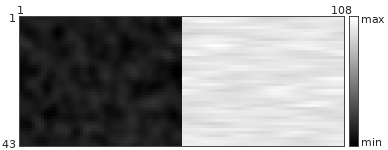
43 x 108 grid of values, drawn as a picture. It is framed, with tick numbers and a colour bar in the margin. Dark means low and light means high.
It is made of 1 by 2 panels. Panel 1,1: very low, blotchy, faint in contrast. Panel 1,2: very high, streaked across, faint in contrast.
